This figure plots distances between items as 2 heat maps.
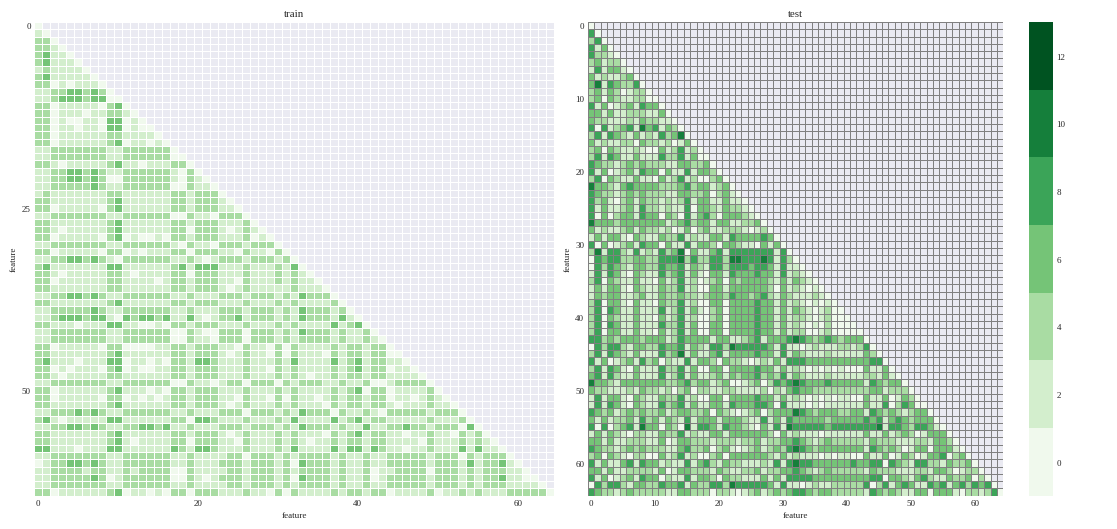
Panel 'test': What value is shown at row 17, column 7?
4
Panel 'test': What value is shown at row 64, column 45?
6
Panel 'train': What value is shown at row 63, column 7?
4
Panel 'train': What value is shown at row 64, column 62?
4
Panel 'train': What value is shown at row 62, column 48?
4
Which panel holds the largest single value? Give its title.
test
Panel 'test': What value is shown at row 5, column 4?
4
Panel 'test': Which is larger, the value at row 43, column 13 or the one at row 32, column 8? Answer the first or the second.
the second
